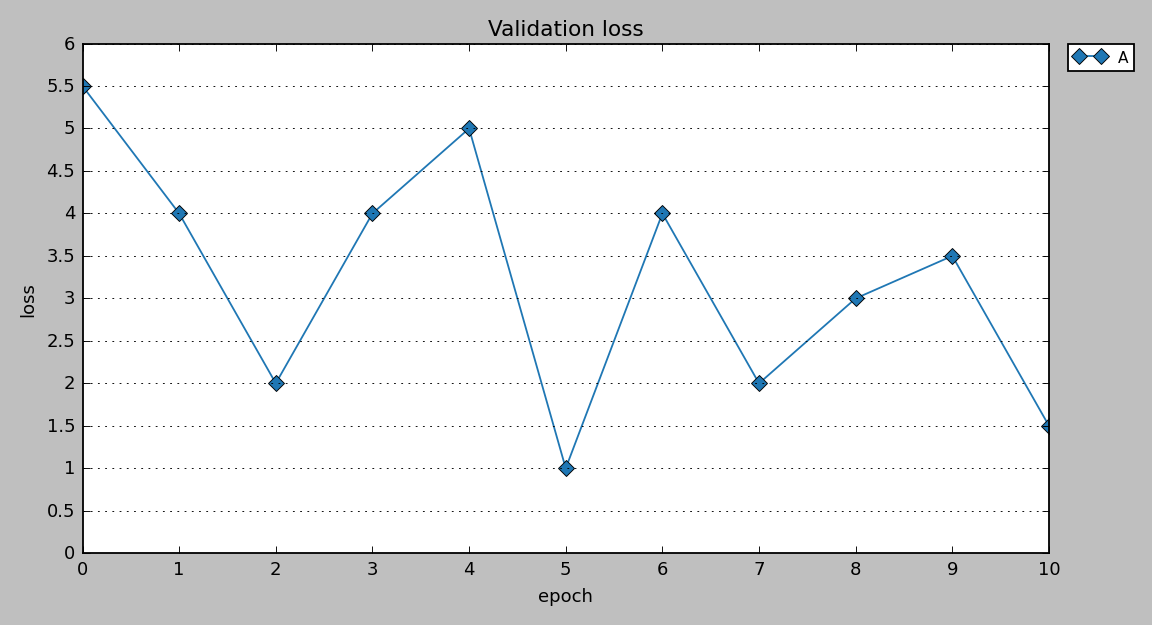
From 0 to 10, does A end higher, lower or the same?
lower
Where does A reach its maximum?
0
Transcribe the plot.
Title: Validation loss
x-axis: epoch, ticks 0 1 2 3 4 5 6 7 8 9 10
y-axis: loss, ticks 0 0.5 1 1.5 2 2.5 3 3.5 4 4.5 5 5.5 6
Legend: A
Values:
A: 5.5 4 2 4 5 1 4 2 3 3.5 1.5
